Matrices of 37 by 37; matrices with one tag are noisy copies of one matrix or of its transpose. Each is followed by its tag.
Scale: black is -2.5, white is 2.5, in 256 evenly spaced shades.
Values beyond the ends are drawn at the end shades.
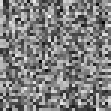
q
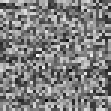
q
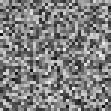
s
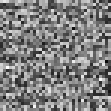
q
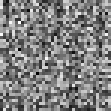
q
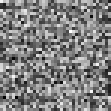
q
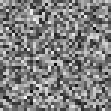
s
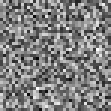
s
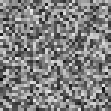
s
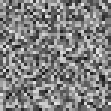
s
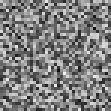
s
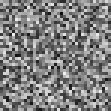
s
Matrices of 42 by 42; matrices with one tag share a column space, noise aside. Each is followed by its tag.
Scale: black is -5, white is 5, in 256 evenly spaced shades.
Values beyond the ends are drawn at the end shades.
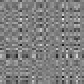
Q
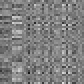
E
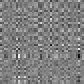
Q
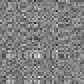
Q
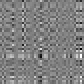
Q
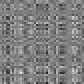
E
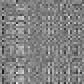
E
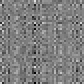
E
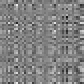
E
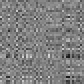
Q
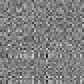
Q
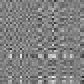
Q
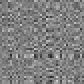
Q
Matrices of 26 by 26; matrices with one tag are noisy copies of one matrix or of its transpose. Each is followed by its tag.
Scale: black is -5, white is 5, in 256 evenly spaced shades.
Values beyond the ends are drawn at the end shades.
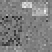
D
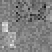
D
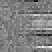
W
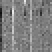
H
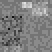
D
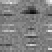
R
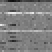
H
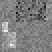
D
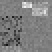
D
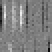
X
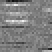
X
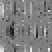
R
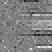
W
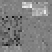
D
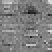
R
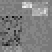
D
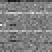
H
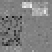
D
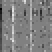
H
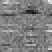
R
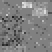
D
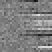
W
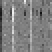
H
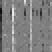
H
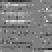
X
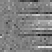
W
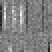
X
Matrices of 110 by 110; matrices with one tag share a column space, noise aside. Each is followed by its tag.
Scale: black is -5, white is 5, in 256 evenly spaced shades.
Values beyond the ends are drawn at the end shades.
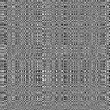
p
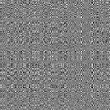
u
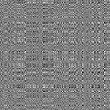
u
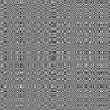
u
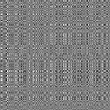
p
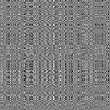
p
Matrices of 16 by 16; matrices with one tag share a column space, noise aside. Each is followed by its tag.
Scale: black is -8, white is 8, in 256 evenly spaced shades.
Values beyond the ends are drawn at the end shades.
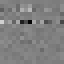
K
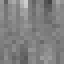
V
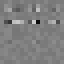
K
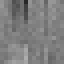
V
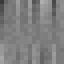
V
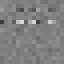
K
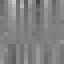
V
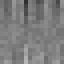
V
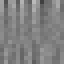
V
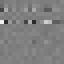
K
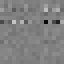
K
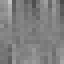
V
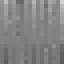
V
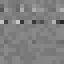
K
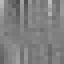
V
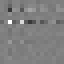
K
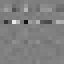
K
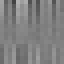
V
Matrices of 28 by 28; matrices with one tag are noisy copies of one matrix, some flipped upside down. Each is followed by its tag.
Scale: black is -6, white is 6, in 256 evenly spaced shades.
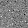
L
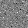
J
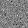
J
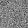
L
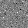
J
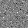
J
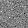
L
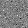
J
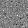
J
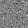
J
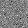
J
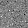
L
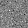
L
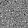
L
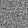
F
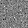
F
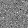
J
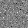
J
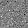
L
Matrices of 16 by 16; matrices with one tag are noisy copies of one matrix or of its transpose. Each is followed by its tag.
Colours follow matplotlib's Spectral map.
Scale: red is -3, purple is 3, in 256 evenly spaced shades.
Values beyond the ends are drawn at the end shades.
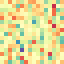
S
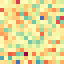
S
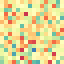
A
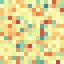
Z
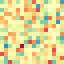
Z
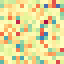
Z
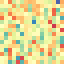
S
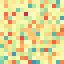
A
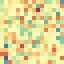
Z
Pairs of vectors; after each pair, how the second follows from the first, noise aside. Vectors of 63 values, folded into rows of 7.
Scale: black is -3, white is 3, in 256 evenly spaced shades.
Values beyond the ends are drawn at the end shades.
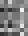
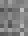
shrunk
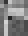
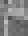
shrunk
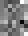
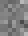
shrunk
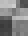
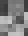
wrapped around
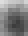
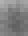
shrunk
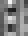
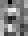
negated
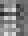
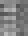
shrunk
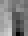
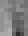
shrunk
